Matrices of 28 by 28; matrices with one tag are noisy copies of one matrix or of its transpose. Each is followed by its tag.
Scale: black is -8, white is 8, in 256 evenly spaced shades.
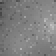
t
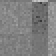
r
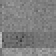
r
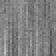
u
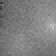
t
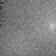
t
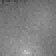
t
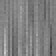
u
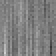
u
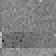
r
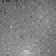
t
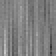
u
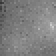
t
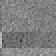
r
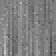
u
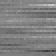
u
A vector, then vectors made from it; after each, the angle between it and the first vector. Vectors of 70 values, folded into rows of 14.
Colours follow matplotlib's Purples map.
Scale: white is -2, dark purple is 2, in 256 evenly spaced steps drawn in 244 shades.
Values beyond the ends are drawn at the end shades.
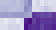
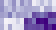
nearly parallel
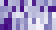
partly opposed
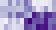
nearly parallel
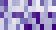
partly aligned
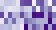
partly aligned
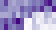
nearly opposite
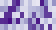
orthogonal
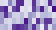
orthogonal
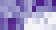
nearly opposite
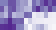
nearly opposite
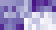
nearly opposite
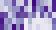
partly opposed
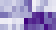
nearly parallel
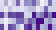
partly aligned
